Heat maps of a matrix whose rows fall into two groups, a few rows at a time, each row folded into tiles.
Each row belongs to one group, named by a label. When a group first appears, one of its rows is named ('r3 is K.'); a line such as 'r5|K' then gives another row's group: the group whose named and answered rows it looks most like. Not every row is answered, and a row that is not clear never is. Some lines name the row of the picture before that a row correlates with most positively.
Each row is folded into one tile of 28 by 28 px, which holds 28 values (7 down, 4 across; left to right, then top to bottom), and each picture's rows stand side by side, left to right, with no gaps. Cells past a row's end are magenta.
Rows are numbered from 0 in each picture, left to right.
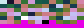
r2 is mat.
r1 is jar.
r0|jar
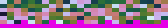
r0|jar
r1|mat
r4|mat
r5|mat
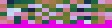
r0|jar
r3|mat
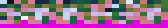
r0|jar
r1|jar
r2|jar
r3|mat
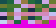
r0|mat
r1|mat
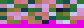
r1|mat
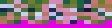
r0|mat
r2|jar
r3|mat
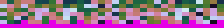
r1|jar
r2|jar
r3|mat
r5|mat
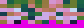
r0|jar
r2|jar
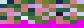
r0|jar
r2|mat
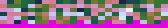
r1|mat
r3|mat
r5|mat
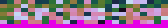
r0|mat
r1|jar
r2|jar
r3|jar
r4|mat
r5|jar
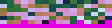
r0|mat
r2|jar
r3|mat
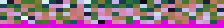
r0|jar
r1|mat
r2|mat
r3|jar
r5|mat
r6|mat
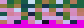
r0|jar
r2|jar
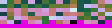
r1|jar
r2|jar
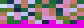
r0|mat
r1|jar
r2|mat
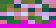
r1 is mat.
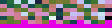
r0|mat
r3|mat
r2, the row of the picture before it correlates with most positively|1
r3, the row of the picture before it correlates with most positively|1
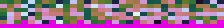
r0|mat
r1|jar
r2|mat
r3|mat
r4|mat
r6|jar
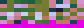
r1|mat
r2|mat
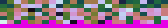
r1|mat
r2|jar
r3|mat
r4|jar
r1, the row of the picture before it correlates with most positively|2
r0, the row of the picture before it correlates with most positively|0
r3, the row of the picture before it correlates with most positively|2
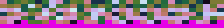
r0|jar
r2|jar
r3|jar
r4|jar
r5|jar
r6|jar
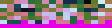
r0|mat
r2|jar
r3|mat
